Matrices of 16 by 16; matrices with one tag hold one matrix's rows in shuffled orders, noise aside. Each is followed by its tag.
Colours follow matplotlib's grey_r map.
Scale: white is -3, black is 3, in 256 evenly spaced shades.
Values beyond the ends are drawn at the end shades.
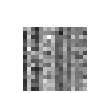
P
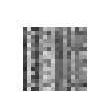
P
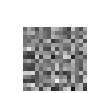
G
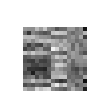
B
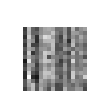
P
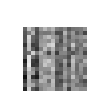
P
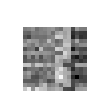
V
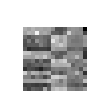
B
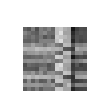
V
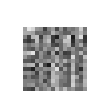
G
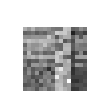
V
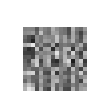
G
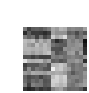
B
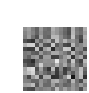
G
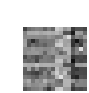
V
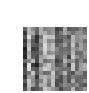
P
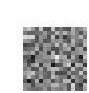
G
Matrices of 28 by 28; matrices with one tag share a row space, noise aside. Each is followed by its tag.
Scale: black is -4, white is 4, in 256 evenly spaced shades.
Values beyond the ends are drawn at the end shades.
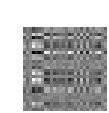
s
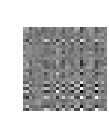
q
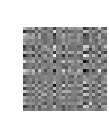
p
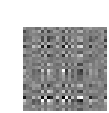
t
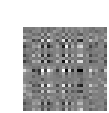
t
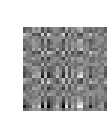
t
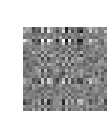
t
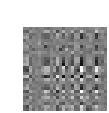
q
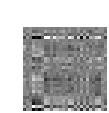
s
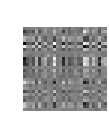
p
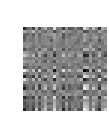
p
